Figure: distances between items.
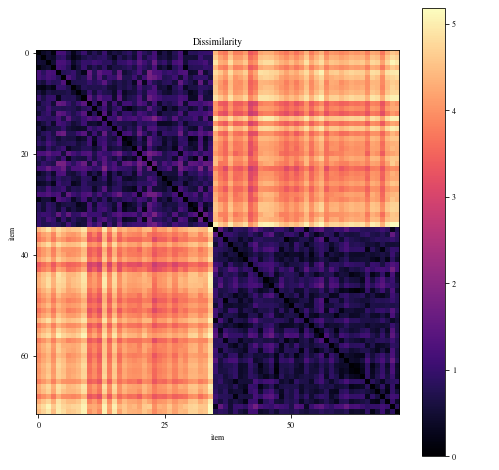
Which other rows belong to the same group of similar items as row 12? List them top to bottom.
0, 1, 2, 3, 4, 5, 6, 7, 8, 9, 10, 11, 13, 14, 15, 16, 17, 18, 19, 20, 21, 22, 23, 24, 25, 26, 27, 28, 29, 30, 31, 32, 33, 34
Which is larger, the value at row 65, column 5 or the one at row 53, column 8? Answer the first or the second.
the second
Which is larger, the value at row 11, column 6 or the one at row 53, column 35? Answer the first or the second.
the first
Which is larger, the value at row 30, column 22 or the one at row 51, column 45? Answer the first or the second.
the first
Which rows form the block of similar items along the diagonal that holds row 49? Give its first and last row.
35 to 71
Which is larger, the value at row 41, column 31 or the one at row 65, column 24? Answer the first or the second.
the first
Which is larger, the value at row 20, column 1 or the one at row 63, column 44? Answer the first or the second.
the first
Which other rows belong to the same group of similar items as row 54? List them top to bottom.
35, 36, 37, 38, 39, 40, 41, 42, 43, 44, 45, 46, 47, 48, 49, 50, 51, 52, 53, 55, 56, 57, 58, 59, 60, 61, 62, 63, 64, 65, 66, 67, 68, 69, 70, 71
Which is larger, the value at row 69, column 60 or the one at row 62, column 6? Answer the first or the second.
the second
